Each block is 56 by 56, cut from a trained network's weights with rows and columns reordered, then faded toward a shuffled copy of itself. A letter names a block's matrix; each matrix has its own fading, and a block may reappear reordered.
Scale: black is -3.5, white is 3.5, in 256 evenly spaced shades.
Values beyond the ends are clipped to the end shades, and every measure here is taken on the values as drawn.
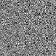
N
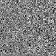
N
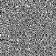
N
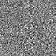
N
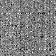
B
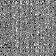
B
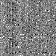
B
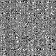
B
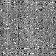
B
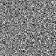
N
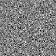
N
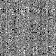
B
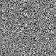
N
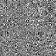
N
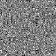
N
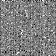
B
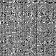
B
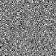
N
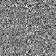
N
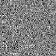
N
